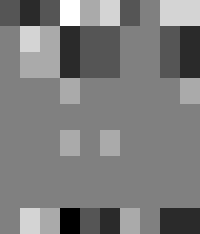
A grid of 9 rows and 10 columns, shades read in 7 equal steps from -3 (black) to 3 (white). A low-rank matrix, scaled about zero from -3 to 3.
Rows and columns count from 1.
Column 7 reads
-1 0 0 0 0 0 0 0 1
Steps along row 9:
up down down up down up down down same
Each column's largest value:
0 2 1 3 1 2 1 0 2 2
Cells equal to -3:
1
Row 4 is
0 0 0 1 0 0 0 0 0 1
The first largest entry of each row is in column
4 2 2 4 1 4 1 1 2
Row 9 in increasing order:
-3 -2 -2 -2 -1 0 0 1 1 2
